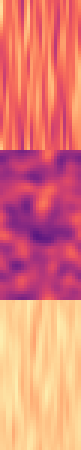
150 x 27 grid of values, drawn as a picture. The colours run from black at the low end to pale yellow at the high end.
It is made of 3 by 1 panels. Panel 1,1: high, streaked downward. Panel 2,1: middling, blotchy. Panel 3,1: very high, streaked downward, faint in contrast.
